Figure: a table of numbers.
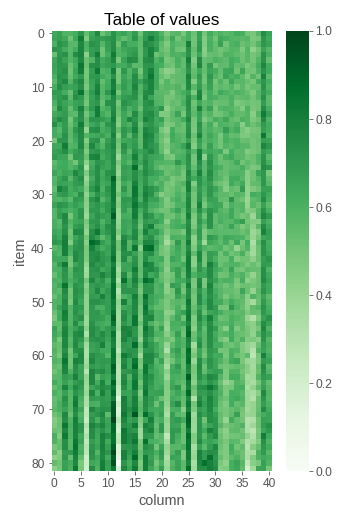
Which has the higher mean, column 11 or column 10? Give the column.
11
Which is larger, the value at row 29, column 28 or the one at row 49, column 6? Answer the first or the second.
the first
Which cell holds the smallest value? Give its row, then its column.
80, 12
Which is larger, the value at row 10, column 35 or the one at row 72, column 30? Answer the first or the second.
the second
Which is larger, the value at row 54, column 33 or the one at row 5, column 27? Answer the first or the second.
the second
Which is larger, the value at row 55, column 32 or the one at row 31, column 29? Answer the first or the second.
the second
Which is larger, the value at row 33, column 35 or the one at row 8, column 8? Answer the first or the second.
the second
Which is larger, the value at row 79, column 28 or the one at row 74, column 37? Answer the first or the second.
the first
